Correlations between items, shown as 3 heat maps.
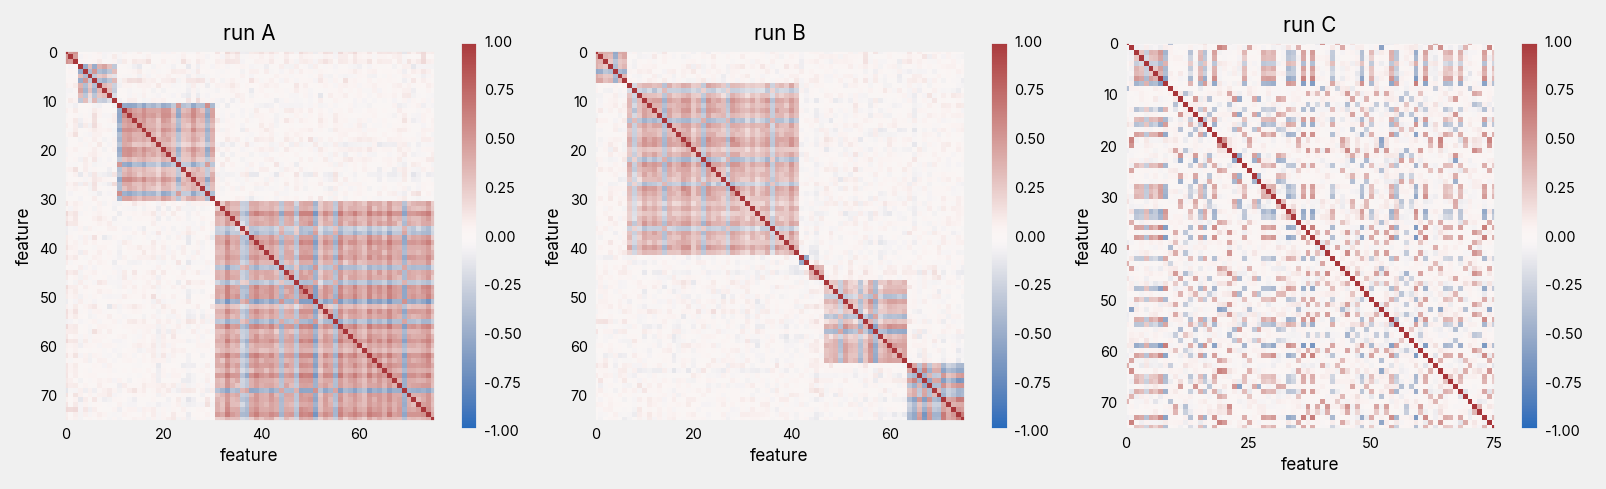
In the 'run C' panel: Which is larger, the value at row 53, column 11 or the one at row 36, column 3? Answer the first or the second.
the second
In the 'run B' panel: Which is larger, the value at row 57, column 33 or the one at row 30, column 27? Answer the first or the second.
the first
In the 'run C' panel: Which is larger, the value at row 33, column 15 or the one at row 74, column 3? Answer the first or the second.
the second
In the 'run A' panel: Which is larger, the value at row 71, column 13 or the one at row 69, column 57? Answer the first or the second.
the first
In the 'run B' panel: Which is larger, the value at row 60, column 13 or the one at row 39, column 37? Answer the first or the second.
the second
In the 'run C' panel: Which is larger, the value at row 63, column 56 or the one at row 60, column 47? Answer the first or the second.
the second
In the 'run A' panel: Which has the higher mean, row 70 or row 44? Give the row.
70
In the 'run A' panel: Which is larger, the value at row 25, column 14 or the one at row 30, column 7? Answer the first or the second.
the first
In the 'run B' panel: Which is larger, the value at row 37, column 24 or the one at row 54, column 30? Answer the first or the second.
the first
